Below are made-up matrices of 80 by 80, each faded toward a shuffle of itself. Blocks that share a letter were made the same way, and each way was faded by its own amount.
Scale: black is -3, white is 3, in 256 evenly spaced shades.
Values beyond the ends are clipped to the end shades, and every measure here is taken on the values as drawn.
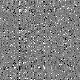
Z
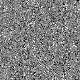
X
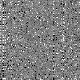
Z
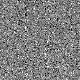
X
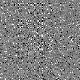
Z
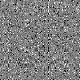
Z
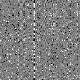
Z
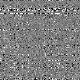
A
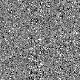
X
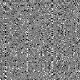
Z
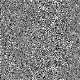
X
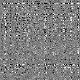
A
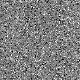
X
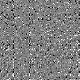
Z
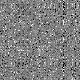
Z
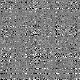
A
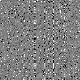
Z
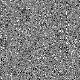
X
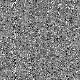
X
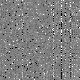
Z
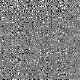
A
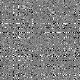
A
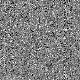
X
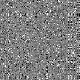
Z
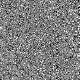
X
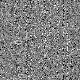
X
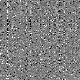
Z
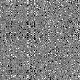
Z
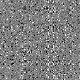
Z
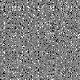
Z
